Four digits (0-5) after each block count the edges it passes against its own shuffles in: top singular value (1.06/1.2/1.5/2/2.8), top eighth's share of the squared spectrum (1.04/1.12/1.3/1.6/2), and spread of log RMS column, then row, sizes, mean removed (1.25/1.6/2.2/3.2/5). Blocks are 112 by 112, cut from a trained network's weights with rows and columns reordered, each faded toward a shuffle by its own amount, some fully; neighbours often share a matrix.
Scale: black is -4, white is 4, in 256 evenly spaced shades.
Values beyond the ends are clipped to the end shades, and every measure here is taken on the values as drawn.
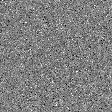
0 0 0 0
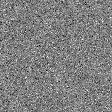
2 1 0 0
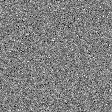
0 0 0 0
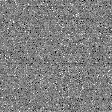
2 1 1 0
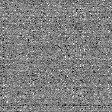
3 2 2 0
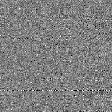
3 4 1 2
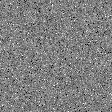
0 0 0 0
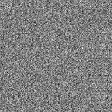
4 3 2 1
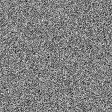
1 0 0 0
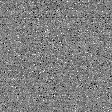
2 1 0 0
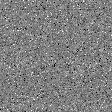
0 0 0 0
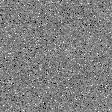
0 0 0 0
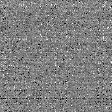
3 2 2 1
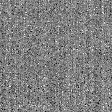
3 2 0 2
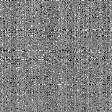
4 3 0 3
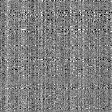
4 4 1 4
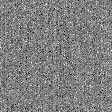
2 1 0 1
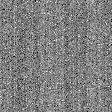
3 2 0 1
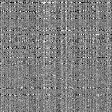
5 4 1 4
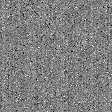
2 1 0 0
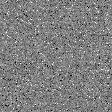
1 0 1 0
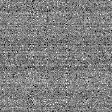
3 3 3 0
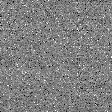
2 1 0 0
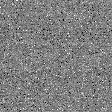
1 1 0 0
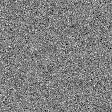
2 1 0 0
